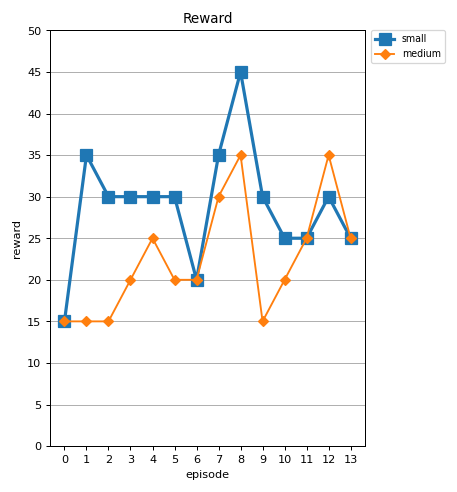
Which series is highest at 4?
small
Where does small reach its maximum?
8
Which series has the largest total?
small
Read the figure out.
Title: Reward
x-axis: episode, ticks 0 1 2 3 4 5 6 7 8 9 10 11 12 13
y-axis: reward, ticks 0 5 10 15 20 25 30 35 40 45 50
Legend: small, medium
Values:
small: 15 35 30 30 30 30 20 35 45 30 25 25 30 25
medium: 15 15 15 20 25 20 20 30 35 15 20 25 35 25
